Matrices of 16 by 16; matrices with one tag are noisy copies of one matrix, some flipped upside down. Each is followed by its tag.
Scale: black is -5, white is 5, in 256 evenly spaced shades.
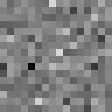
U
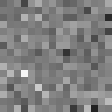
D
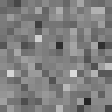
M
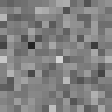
U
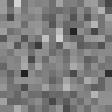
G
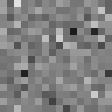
G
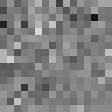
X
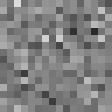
G
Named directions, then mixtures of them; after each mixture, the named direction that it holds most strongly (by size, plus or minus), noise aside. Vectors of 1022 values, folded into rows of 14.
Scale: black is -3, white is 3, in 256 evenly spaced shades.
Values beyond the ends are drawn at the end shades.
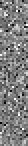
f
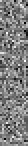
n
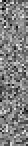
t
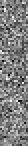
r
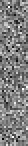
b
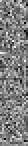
n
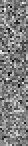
r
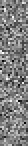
r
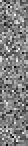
b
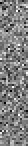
f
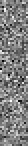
r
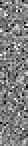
f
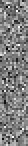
b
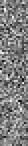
r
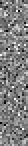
f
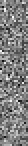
r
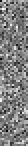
t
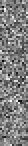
r
